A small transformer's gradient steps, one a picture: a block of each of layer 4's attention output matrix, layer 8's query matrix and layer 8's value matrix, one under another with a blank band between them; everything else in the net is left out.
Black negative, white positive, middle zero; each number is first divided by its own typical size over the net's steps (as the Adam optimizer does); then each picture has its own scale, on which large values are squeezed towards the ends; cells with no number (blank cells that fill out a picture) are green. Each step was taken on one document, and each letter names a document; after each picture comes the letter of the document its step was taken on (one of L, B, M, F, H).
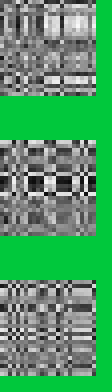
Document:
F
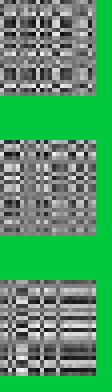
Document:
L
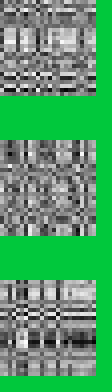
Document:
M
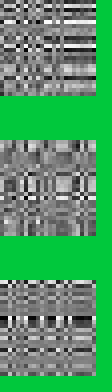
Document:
M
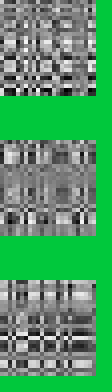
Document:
M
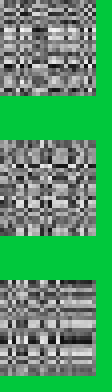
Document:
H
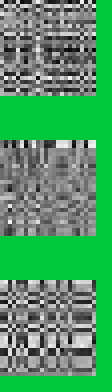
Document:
M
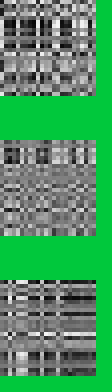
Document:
L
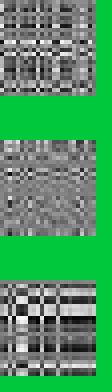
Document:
L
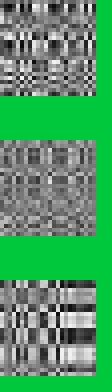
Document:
H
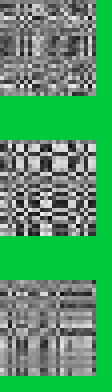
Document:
H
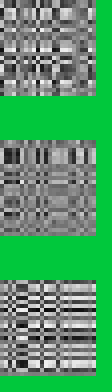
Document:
L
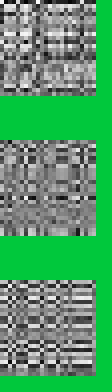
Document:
M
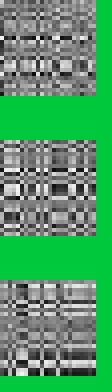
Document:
L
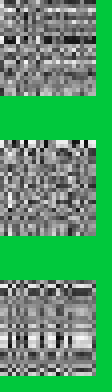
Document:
M
